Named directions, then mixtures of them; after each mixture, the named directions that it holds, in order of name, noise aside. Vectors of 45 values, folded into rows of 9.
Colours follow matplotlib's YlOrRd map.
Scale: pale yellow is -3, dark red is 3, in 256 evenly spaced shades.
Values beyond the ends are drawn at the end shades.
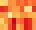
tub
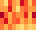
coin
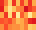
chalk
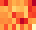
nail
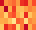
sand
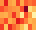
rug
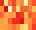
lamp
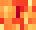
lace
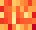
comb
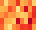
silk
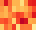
comb, nail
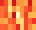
chalk, comb, lace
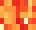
lace, sand, silk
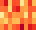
coin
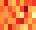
rug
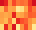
nail, sand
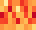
coin, silk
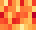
coin, lamp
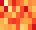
lamp, nail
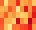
silk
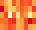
chalk, tub
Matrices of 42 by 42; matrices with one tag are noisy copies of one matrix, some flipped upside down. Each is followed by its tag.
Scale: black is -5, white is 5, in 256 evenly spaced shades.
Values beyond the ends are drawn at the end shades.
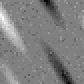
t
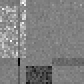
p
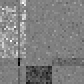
p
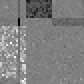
p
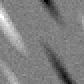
t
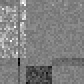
p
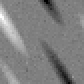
t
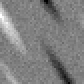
t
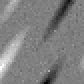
t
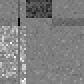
p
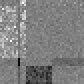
p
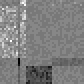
p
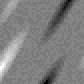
t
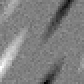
t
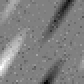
t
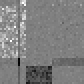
p
